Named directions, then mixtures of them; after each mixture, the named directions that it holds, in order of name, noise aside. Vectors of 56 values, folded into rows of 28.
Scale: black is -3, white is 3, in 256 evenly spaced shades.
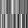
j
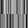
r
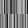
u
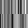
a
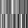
j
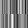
a, u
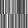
u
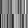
a, r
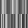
a, j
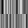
a, j, r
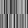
u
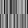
u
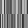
a, j, u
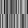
a, u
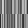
a, j, u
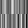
j, r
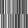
a, u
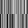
a, r, u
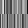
a, j, u
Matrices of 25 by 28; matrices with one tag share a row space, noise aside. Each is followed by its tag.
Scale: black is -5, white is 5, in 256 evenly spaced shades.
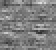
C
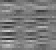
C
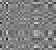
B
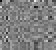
B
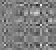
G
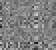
B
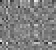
B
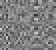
B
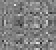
G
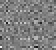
B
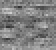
C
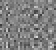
B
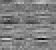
C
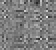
G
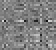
G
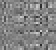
G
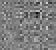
G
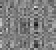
B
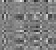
G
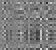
G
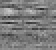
C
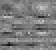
C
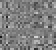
B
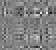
G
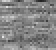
C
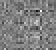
G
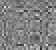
G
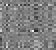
B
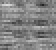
C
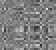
G
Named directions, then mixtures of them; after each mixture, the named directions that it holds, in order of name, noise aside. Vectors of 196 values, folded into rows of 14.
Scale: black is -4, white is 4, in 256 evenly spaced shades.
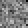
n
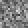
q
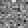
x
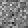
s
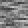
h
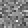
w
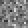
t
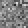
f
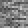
h, x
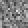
q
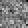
n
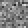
f, h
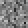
t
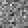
s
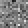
x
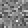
w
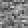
h, q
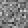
s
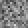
q, t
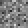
t, x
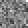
n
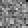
n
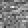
h, q, w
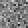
f, t, x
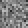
f, n, q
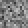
q, t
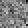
n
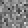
f, q, t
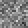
q, w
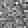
f, w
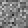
s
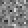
t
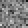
n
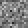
s, t
